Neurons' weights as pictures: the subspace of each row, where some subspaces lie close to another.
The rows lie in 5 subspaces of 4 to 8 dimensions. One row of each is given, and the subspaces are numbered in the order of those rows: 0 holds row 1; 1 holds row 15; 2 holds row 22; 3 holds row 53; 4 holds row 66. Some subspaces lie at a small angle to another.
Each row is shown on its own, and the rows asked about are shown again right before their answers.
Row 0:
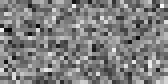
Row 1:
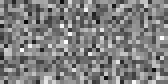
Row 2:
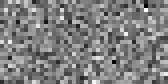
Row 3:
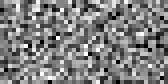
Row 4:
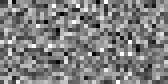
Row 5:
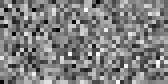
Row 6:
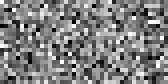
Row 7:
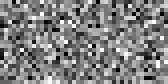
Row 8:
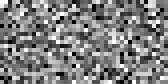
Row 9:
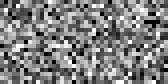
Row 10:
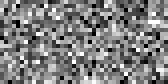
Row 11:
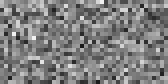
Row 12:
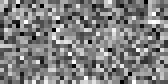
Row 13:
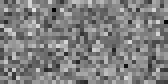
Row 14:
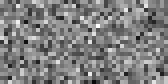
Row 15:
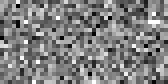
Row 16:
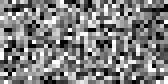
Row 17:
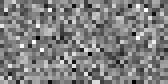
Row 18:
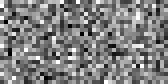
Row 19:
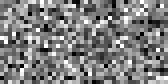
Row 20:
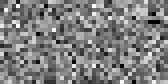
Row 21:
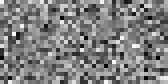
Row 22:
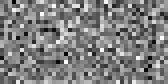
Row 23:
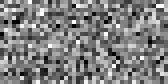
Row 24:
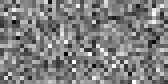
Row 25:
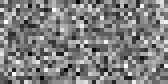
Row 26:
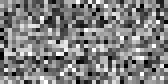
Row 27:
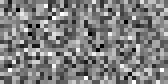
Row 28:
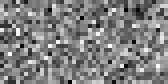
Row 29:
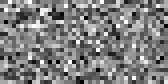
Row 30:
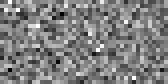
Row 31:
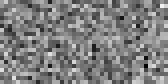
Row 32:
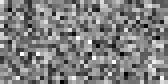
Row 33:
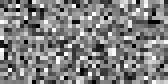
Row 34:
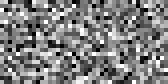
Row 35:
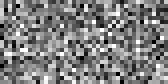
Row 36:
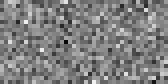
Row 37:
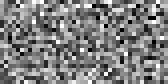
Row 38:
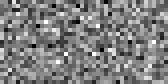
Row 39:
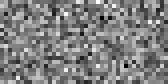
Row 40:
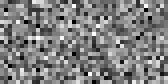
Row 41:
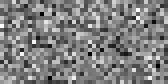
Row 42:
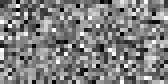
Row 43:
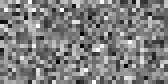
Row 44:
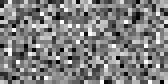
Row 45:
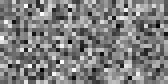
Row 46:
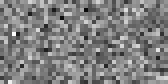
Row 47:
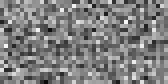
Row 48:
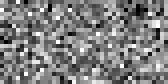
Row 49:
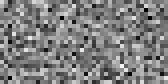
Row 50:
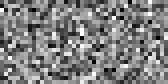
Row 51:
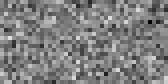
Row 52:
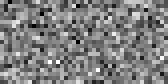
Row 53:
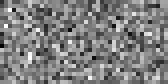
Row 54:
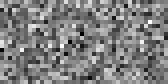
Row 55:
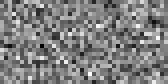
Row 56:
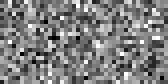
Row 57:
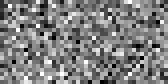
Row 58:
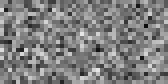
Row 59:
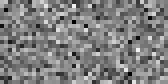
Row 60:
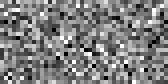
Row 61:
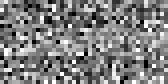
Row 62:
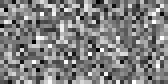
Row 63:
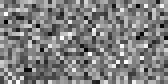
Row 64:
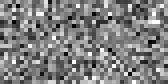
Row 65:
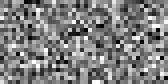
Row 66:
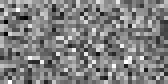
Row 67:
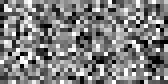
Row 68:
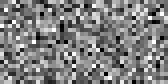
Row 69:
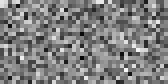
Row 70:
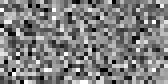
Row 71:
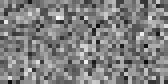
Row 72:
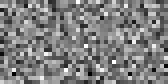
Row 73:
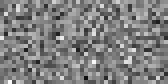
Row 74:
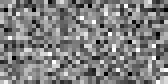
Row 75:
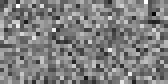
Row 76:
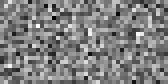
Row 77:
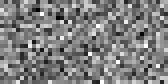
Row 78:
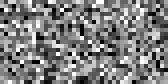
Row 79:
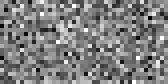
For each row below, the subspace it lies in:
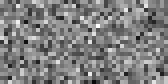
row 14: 1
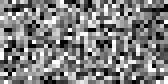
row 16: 0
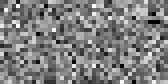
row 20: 1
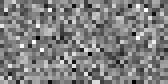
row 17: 4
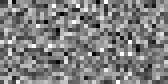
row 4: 2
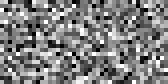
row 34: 1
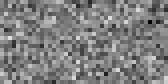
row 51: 0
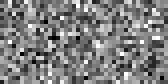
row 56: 3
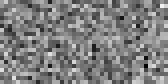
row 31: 0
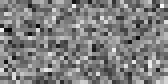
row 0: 0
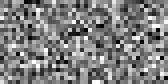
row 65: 3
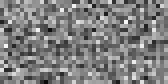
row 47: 0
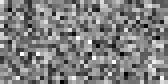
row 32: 3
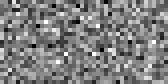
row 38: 2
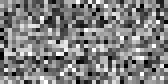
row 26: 0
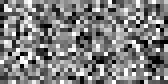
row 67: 3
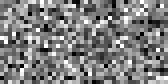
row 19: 3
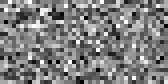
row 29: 4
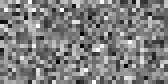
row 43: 2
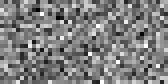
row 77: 4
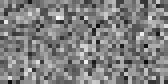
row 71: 4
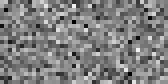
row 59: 2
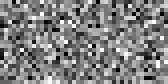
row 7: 3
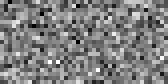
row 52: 4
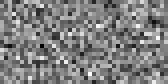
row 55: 3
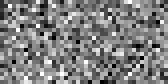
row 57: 4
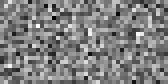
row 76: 4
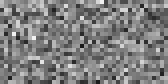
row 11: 2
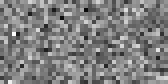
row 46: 3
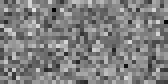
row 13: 0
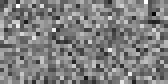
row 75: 2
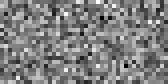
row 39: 0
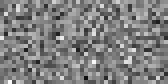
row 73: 4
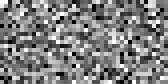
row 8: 2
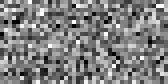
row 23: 4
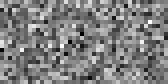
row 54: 3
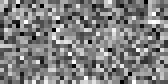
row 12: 2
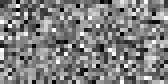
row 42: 2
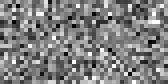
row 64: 4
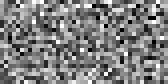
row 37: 0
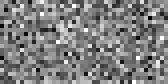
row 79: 2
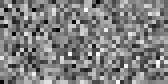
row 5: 3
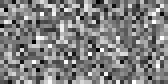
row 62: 1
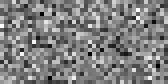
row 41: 3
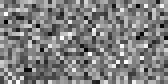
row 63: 4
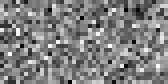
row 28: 3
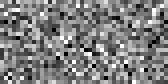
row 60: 4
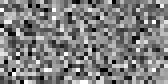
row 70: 0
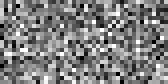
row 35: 0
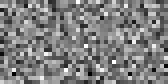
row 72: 0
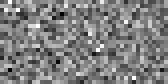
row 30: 4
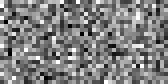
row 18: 4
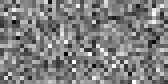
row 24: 4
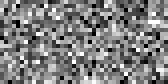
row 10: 1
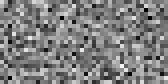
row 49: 1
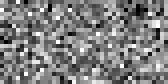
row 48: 3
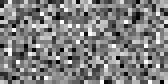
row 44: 4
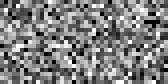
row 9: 0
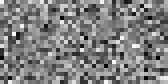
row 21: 3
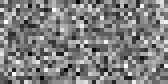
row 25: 0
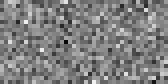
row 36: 0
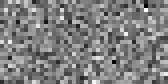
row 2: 0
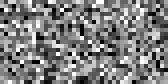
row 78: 1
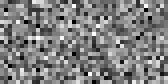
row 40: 1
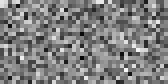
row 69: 2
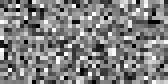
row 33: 1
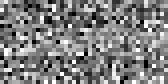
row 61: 0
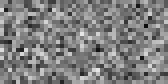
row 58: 3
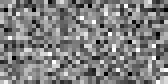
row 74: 0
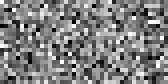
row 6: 3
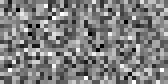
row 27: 4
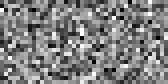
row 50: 3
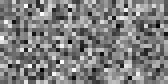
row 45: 3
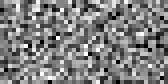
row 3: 4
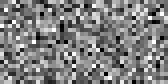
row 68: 1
